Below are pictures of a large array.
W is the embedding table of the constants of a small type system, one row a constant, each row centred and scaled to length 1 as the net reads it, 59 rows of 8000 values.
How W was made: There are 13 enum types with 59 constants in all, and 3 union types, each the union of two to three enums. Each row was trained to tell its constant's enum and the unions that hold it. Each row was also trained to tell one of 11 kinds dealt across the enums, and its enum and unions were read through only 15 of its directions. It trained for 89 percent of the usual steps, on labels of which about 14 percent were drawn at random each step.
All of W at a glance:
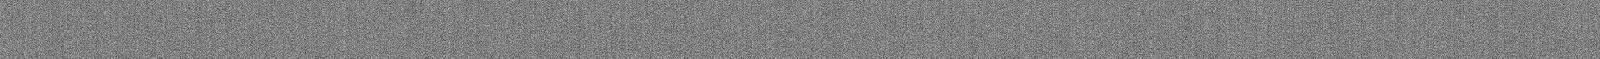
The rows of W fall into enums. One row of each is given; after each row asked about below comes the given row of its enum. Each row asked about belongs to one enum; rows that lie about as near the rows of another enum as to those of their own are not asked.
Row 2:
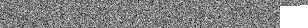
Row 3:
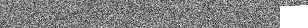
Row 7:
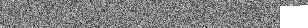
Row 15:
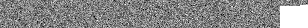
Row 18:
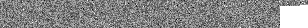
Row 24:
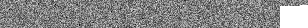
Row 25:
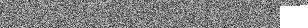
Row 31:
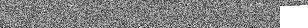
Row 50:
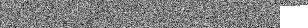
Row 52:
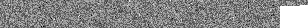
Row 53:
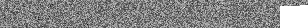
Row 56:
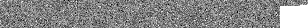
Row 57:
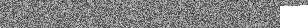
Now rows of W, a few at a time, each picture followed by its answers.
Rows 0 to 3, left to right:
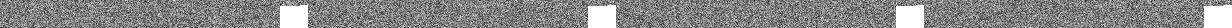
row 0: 52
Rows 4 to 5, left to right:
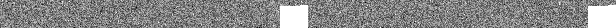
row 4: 50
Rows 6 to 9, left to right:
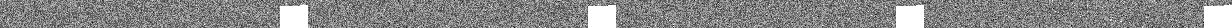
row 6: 3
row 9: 3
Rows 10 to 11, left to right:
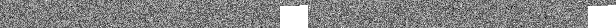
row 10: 52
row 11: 3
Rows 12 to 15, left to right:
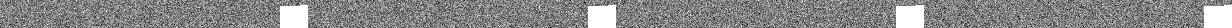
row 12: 57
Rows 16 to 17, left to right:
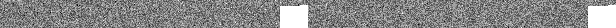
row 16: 2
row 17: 15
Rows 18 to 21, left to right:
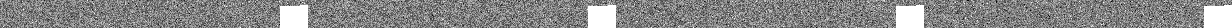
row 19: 24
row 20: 50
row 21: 57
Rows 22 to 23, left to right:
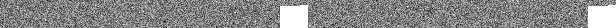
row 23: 53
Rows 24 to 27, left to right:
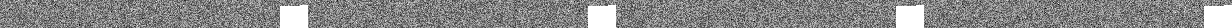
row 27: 15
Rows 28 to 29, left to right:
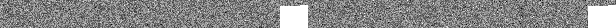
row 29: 50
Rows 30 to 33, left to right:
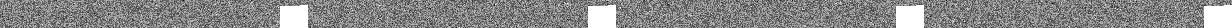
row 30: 3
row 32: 7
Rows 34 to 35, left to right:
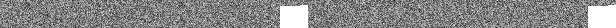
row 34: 50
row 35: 2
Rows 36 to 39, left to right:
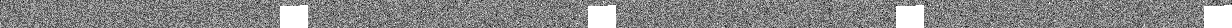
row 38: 25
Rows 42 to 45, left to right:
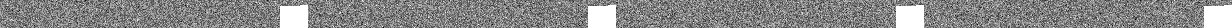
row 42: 2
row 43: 2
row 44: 50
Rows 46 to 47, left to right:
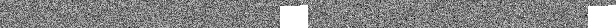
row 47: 2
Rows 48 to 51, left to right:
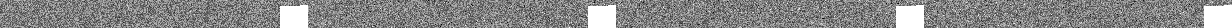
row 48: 25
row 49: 15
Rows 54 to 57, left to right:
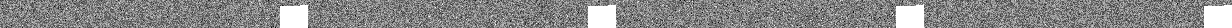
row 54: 24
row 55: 3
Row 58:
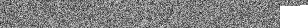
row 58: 57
